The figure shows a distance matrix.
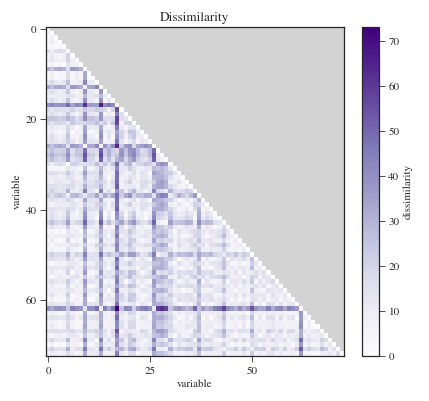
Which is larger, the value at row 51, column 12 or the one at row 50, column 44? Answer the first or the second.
the second
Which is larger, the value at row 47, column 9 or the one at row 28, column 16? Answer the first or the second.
the first
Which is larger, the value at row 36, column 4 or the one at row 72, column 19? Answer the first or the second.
the first
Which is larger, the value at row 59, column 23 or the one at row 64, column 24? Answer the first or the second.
the second
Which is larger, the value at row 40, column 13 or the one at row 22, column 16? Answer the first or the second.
the first
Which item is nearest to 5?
30
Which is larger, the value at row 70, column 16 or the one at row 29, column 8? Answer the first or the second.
the second
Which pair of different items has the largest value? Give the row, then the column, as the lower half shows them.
62, 17
